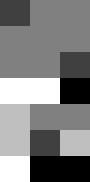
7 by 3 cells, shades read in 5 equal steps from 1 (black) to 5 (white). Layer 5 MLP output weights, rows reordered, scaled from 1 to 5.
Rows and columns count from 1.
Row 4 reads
5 5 1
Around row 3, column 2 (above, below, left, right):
3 5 3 2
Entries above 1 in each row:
3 3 3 2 3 3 1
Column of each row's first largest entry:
2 1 1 1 1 1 1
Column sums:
26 20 17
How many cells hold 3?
9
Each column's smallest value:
2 1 1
